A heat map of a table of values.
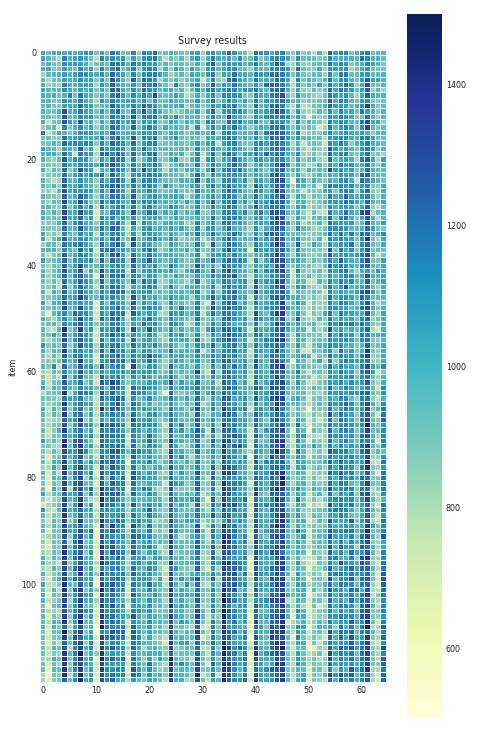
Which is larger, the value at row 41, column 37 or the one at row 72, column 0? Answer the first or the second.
the first
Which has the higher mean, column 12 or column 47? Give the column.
12
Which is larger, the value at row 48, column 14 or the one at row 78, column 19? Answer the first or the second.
the first
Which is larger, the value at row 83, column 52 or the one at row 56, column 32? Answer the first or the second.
the second
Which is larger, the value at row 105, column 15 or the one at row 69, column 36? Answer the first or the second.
the second
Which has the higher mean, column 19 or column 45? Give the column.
45
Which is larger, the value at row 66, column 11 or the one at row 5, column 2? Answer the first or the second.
the first
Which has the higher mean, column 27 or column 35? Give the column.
35
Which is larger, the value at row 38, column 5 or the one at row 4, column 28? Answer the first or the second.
the second
